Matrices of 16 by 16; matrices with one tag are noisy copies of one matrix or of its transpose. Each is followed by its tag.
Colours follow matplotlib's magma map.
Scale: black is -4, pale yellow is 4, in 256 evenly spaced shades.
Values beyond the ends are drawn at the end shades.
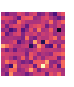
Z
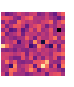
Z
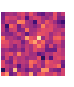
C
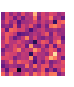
Z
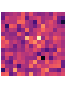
C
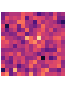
C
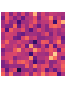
Z
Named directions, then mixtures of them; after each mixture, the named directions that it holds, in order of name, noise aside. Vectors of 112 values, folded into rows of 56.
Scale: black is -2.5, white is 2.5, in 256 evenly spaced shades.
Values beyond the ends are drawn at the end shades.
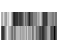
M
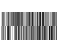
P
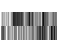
M, P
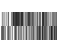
M, P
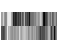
M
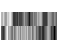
M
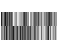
M, P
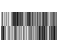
M, P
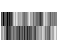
M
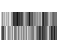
M, P
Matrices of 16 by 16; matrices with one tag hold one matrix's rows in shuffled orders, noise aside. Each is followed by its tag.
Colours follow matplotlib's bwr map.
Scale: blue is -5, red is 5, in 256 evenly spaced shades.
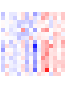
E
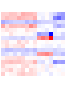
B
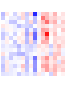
E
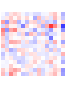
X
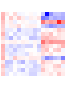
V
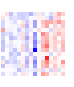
E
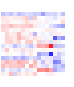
B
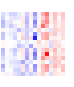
E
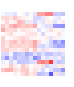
B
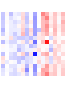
E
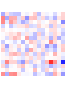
X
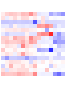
B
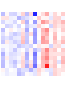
E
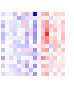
E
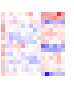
V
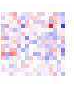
X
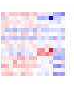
B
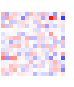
X
